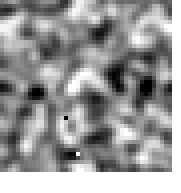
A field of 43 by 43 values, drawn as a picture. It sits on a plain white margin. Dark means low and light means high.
No overall slope runs across the table. The field is mottled with small blotches. Two lone cells stand out: one far higher and one far lower than their neighbours. Neither half mirrors the other. The ninth with the lowest average is the middle right. The values follow a bell shape.
